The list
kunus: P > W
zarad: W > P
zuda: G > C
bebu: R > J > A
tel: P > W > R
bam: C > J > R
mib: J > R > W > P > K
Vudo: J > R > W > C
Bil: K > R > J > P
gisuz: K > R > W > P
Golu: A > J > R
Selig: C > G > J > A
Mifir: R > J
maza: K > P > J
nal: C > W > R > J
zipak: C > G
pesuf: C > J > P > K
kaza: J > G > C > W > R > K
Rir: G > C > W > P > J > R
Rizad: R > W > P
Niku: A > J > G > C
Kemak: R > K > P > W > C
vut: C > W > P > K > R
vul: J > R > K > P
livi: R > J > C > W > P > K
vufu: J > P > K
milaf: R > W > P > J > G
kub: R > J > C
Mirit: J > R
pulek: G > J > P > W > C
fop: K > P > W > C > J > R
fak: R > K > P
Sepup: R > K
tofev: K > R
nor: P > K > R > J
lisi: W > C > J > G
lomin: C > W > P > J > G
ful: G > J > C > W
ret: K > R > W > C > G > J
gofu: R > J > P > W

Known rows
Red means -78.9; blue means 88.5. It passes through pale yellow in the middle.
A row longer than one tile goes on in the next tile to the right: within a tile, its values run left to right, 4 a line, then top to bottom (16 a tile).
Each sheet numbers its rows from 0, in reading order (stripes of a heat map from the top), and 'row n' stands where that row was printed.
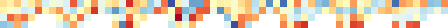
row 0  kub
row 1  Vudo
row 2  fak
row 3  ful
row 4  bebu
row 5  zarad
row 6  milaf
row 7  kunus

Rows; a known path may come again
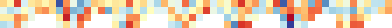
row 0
livi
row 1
Rir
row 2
gofu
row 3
Vudo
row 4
nor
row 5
Niku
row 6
milaf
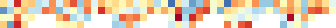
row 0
fak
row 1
vut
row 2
kub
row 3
ful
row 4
kunus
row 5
bam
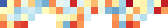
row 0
zarad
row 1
mib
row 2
gisuz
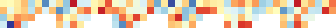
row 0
bebu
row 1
ret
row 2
Mirit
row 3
lisi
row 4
tel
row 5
Kemak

